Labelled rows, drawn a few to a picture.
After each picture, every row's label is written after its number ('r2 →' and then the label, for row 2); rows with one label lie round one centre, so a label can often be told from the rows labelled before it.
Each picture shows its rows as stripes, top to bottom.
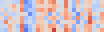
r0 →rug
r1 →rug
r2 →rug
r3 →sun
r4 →rug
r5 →sun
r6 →rug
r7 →rug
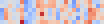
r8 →rug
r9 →rug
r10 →sun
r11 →sun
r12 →sun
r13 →rug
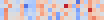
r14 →sun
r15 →rug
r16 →sun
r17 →sun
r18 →sun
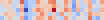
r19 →rug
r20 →rug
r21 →rug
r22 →sun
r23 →rug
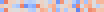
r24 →sun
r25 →rug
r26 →sun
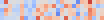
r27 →sun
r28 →rug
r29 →sun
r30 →sun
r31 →rug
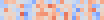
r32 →sun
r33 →rug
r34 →sun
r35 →rug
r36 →rug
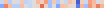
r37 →sun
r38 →sun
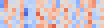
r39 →sun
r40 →sun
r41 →rug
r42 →rug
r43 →rug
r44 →sun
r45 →rug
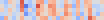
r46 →rug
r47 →rug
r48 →rug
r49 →rug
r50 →sun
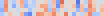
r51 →sun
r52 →sun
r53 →sun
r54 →rug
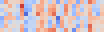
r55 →sun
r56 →rug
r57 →rug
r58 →rug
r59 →sun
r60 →sun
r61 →sun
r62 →rug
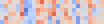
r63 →rug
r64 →sun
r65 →rug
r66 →rug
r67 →sun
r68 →sun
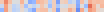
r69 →sun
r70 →sun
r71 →sun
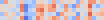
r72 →sun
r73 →rug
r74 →rug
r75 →sun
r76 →rug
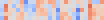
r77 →rug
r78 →sun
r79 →sun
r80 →sun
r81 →sun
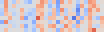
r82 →sun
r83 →sun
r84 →sun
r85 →sun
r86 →rug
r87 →sun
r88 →rug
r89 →sun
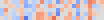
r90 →sun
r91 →rug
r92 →sun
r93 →sun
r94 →rug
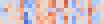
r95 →rug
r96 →rug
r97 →sun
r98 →rug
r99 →rug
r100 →rug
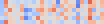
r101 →sun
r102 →sun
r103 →rug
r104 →sun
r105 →rug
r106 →sun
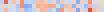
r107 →sun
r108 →rug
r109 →sun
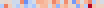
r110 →rug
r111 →sun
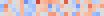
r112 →rug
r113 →sun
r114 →sun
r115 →rug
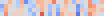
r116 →rug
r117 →sun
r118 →sun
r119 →sun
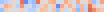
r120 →rug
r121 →sun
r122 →sun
